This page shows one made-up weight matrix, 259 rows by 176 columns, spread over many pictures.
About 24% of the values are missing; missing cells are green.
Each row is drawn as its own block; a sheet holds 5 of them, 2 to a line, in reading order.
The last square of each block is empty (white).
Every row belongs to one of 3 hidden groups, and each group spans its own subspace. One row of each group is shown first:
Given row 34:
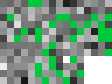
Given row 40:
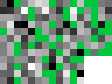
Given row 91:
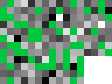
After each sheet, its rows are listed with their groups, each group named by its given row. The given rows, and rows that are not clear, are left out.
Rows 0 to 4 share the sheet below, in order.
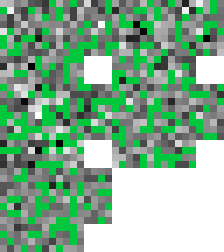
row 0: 40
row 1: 40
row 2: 91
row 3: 34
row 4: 91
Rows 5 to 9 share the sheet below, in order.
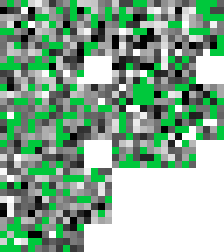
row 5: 40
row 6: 40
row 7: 40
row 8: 40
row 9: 40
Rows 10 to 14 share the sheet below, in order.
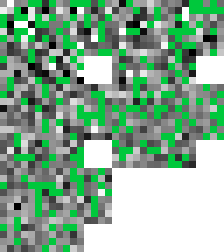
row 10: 40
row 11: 40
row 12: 34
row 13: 40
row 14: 91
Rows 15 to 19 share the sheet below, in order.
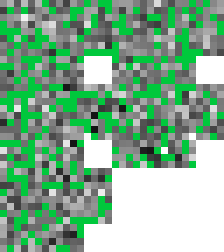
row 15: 91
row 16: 34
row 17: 34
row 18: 40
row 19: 91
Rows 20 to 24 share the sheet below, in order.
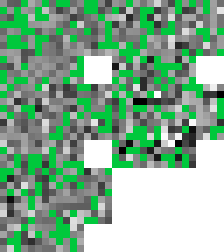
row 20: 34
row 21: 34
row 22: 34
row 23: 40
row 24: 40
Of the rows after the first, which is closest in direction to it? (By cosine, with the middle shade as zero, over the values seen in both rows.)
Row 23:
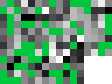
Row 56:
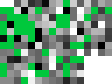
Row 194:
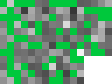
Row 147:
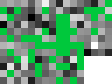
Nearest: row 56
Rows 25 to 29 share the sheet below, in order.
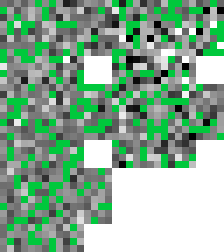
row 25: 34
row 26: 91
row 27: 91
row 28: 40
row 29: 40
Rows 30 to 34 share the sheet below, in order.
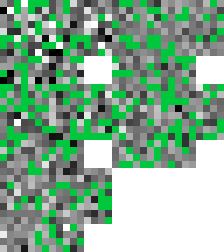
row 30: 91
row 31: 34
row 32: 91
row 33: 40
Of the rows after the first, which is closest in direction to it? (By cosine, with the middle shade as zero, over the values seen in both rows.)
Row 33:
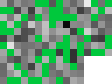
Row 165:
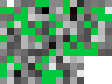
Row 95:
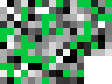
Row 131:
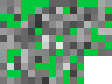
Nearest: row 95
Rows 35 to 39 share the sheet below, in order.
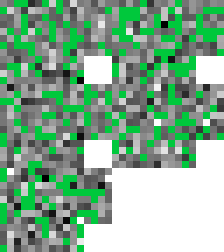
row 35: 40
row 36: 91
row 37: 40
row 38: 34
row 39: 40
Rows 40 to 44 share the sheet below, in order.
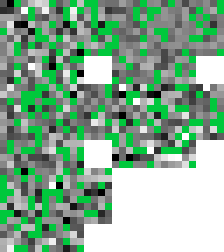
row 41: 40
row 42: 40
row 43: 40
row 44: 91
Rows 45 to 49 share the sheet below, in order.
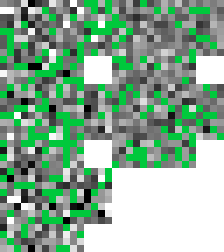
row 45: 40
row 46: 91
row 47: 91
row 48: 34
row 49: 91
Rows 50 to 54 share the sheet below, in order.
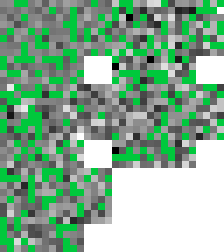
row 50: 34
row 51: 34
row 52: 40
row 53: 34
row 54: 40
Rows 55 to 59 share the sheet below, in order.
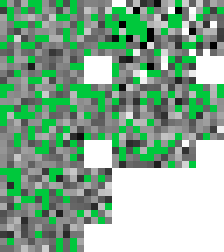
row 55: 91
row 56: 40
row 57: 40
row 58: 91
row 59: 34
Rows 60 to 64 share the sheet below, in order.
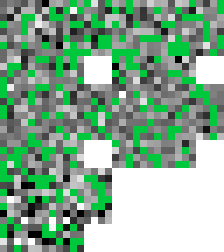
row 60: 34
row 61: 34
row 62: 40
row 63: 34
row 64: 40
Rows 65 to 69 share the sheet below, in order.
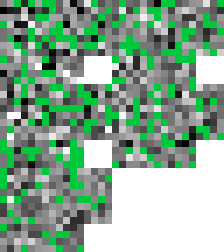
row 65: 40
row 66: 34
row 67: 91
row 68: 40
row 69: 40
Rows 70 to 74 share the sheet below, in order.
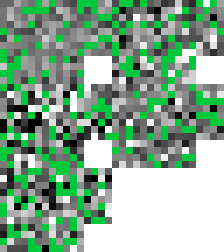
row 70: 34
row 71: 40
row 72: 40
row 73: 91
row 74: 91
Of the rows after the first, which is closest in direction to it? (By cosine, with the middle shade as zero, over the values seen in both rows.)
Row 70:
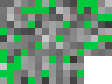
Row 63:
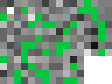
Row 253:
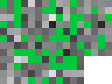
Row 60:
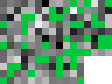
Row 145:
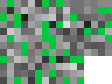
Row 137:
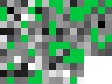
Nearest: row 63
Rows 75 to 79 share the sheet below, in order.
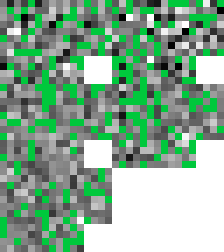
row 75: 91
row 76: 34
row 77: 91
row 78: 40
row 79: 40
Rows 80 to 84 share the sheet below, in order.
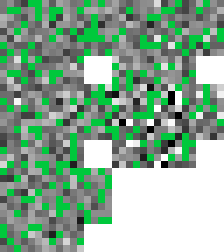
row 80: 91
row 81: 34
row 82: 34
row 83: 91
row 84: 40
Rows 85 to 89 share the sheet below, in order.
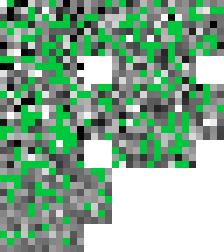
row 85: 34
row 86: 91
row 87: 40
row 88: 40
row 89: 34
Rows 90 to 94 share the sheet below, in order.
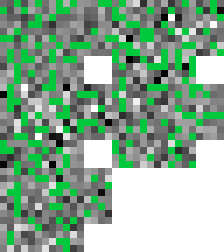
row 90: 91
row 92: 91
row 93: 91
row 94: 91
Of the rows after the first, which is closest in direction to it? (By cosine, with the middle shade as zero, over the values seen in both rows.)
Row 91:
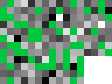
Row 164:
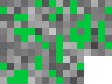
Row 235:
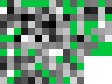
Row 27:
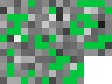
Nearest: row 235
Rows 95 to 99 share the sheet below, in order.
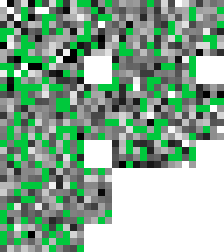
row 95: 40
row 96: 34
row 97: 40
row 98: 91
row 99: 91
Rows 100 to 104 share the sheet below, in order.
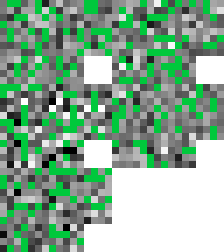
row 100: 34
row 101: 34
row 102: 91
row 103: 40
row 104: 34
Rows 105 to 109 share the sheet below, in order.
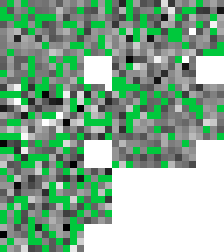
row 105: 91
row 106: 91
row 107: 34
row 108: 40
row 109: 34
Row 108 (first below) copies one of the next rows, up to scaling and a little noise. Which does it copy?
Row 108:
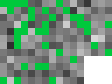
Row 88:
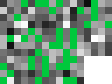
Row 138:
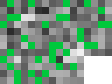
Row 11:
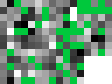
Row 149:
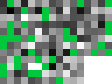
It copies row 88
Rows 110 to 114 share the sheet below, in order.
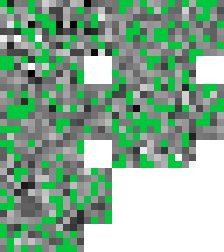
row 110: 40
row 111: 40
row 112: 91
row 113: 40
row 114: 40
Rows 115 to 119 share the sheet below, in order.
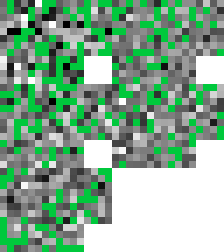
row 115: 91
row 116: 34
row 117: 91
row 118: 34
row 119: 40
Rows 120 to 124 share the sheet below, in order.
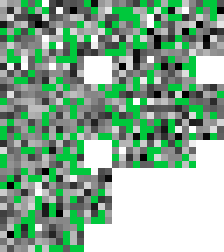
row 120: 34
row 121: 34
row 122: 34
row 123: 40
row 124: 34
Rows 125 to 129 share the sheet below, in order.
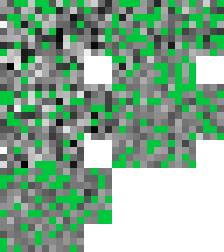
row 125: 34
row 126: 34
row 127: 34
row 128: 34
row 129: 91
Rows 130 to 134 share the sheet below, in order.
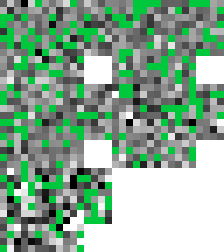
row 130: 91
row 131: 34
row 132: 34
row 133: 91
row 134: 40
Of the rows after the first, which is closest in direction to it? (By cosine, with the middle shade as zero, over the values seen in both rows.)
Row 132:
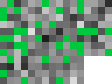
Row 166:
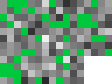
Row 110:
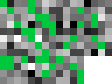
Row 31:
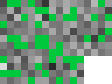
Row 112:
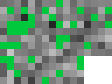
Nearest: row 31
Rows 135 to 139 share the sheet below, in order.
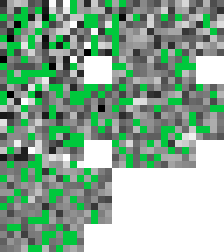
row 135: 34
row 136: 34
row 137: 40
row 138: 40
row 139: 34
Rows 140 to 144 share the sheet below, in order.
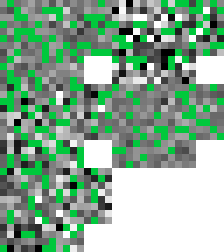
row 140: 91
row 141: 91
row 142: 91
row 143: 91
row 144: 91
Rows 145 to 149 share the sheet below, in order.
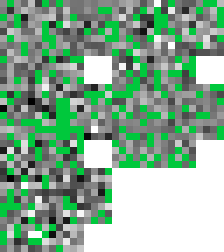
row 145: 91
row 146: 34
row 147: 34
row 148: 34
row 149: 40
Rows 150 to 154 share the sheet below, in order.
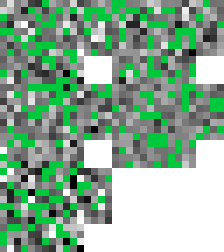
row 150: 40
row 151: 40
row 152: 34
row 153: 34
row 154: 40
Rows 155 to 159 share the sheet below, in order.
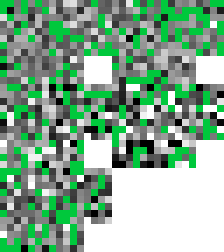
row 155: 34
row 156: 91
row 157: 34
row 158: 91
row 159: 34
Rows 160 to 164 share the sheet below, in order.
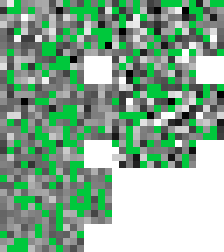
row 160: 91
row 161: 40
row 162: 91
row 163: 34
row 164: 34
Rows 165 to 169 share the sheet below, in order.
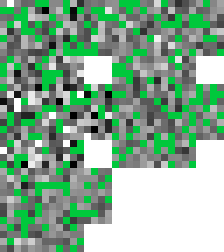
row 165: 40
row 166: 34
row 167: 34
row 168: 91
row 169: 40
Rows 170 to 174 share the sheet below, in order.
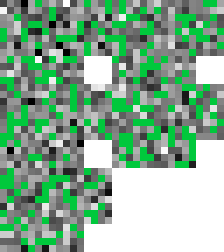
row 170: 91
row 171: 34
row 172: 40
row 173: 40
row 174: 34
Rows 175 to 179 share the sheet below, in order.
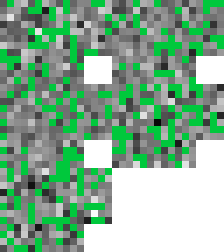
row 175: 34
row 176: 40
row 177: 34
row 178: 34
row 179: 34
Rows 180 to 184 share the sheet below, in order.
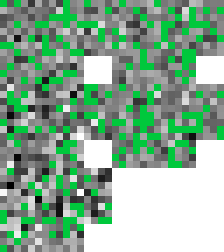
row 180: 91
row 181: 40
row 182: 40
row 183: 40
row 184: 34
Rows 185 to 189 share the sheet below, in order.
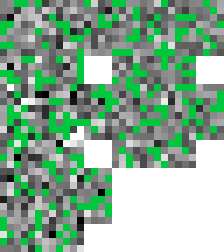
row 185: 34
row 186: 34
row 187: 40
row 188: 91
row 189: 40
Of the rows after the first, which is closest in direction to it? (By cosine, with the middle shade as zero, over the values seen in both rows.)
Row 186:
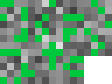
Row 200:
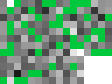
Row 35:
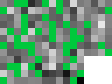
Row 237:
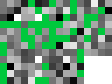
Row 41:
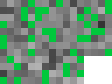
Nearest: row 35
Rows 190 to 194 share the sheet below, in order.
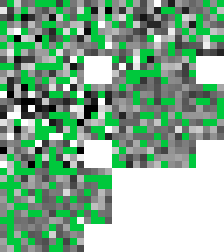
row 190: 91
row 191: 34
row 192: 91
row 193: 40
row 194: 40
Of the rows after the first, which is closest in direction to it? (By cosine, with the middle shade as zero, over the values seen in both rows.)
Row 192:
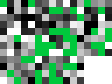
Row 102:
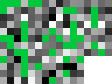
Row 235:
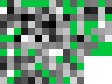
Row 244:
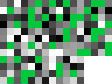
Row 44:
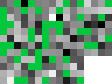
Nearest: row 235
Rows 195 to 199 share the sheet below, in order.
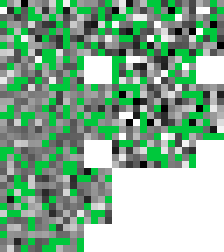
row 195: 91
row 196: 91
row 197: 91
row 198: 91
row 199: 40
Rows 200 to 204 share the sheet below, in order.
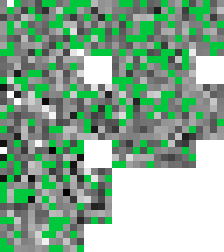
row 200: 40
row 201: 40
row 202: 34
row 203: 40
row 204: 40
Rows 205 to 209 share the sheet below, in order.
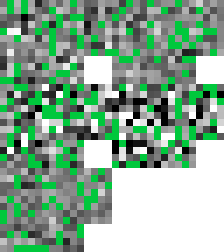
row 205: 91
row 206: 40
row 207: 34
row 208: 91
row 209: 40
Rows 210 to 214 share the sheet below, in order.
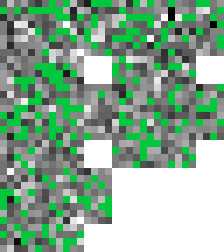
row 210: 40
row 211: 91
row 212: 91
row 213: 40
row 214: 40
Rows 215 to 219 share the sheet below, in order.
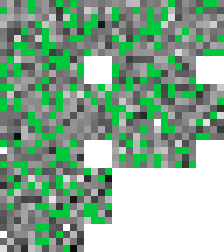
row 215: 91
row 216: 91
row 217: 34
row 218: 34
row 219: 34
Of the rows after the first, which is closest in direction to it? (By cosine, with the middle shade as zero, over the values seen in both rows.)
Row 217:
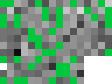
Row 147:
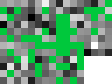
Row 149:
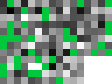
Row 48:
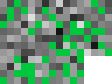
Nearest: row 149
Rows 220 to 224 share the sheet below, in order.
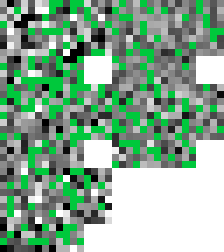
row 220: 40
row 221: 91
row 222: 34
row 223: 34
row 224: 91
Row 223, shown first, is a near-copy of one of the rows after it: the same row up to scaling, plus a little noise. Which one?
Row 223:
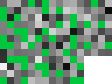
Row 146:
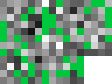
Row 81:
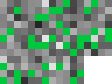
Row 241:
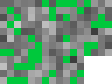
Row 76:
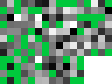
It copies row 76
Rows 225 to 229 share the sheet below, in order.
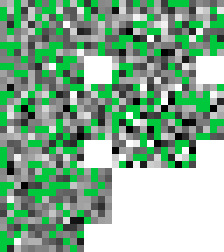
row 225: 40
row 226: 91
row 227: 40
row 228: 91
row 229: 40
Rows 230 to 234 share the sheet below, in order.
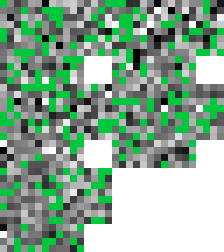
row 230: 34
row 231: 34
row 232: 34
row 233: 91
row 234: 34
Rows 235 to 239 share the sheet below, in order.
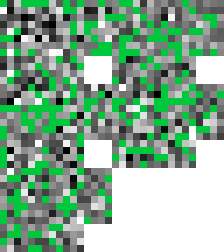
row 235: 91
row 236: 91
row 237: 34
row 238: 40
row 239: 40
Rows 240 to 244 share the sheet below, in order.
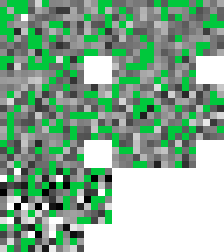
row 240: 91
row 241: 34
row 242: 34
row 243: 34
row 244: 91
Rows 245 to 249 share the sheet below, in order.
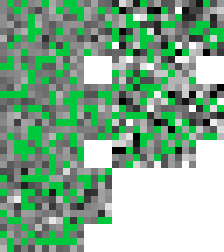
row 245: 34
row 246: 40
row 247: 91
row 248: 34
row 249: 91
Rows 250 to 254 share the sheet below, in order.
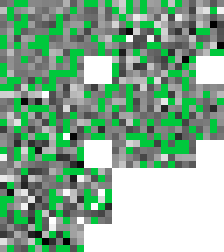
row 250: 91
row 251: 91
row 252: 40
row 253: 91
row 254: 40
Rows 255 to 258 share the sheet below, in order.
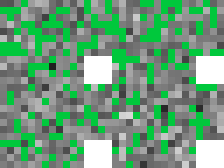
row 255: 40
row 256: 91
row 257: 34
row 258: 91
